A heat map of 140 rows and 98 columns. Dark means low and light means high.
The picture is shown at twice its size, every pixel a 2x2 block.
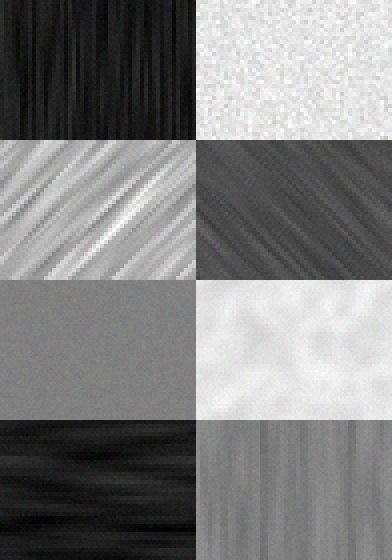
The table splits into 4 rows of 2 panels. Panel 1,1: very low, streaked downward, faint in contrast. Panel 1,2: very high, fine-grained, faint in contrast. Panel 2,1: high, slanting up to the right. Panel 2,2: low, slanting down to the right, faint in contrast. Panel 3,1: middling, flat. Panel 3,2: very high, blotchy, faint in contrast. Panel 4,1: very low, streaked across, faint in contrast. Panel 4,2: middling, streaked downward, faint in contrast.
